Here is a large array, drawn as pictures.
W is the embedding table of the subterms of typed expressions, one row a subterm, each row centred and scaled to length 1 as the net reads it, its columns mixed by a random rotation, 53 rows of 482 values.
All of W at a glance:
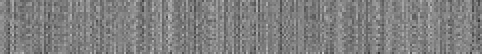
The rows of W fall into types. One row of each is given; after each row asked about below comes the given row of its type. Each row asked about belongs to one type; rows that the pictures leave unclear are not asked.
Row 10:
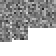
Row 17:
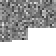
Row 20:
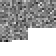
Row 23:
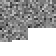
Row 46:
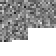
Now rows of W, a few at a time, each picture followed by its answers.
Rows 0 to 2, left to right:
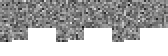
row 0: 20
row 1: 10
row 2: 23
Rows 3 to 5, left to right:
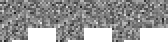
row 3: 46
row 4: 46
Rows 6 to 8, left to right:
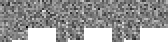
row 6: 17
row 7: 10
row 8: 10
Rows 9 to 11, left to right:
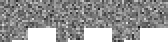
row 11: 10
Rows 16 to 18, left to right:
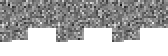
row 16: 17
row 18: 17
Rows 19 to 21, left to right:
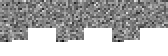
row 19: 20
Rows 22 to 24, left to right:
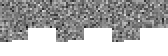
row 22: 20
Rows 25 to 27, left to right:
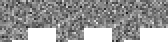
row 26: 46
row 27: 46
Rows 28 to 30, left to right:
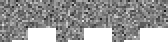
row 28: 17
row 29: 23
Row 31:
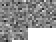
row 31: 20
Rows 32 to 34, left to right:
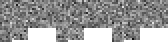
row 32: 10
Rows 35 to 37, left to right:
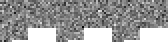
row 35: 46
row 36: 17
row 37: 17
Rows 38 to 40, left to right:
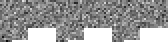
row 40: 17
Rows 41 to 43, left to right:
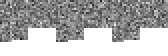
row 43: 17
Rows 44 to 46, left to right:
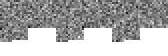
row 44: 23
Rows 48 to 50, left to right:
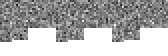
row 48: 10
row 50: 46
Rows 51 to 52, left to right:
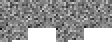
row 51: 23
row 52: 23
